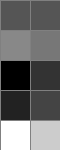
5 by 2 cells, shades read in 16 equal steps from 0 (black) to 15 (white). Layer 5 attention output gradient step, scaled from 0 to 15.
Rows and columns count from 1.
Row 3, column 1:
0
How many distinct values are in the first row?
1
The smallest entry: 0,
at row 3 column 1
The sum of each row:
10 15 3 6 27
